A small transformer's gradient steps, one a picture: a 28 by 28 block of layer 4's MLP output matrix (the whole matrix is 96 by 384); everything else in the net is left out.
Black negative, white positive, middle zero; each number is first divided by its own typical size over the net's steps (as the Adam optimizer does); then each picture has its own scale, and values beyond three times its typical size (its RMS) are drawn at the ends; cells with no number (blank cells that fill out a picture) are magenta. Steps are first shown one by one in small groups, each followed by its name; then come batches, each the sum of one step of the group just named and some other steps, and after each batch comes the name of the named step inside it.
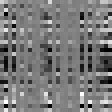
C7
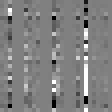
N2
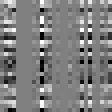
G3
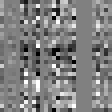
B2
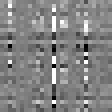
G3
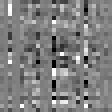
B2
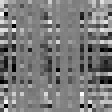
C7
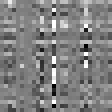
G3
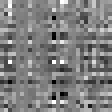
C7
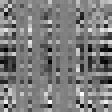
C7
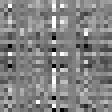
C7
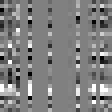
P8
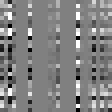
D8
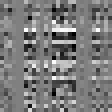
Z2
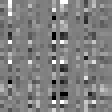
P8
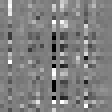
P8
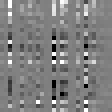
D8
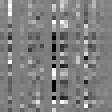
D8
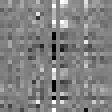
P8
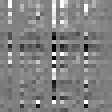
Z2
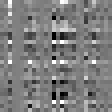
Z2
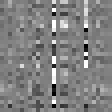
P8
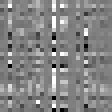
P8
